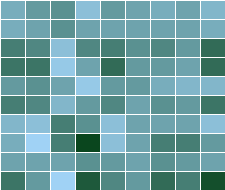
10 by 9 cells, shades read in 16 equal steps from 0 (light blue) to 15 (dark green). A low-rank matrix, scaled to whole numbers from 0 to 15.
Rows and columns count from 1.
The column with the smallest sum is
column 3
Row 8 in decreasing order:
15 9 9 9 6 5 4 2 0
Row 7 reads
3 2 9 7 2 5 5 5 2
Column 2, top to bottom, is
6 5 8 10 7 8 2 0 5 6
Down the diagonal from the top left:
4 5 2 5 6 5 5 9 5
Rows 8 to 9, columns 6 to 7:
5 9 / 5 7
